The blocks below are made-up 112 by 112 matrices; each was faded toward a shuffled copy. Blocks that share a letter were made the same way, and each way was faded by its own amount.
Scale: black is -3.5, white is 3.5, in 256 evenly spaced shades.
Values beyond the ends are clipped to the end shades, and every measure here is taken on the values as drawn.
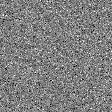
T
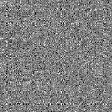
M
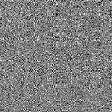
M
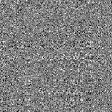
M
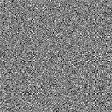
M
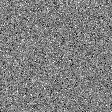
T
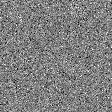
T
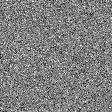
T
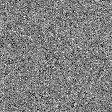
T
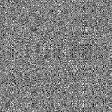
M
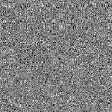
M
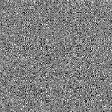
M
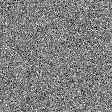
T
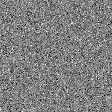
T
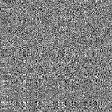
M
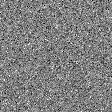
T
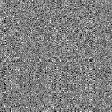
M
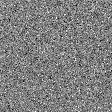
T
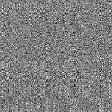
M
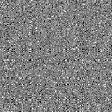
M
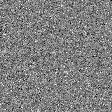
T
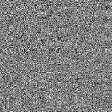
M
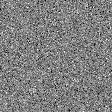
T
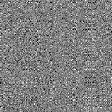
M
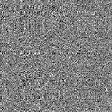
M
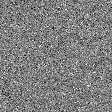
T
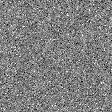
T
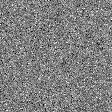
T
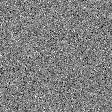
T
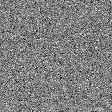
T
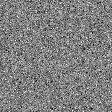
T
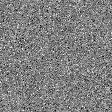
T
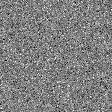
T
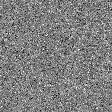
T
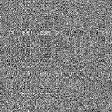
M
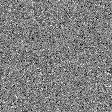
T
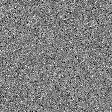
T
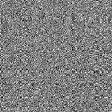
M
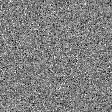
T
